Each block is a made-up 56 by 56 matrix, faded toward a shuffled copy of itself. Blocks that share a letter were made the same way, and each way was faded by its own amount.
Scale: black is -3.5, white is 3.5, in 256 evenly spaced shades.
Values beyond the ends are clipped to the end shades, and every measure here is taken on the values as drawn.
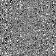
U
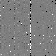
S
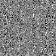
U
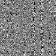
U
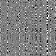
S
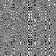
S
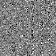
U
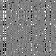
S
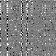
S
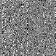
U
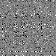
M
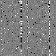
S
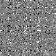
M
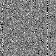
U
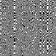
S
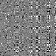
S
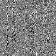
U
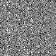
U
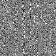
U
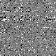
M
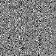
U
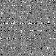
M
